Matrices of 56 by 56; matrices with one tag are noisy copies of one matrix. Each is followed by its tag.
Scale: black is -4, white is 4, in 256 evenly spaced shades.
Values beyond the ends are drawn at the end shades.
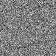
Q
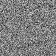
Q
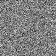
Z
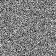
Z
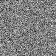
Z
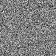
Q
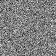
Z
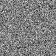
Q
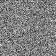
Z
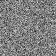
Z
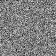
Z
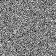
Z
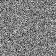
Z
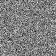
Z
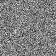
Z
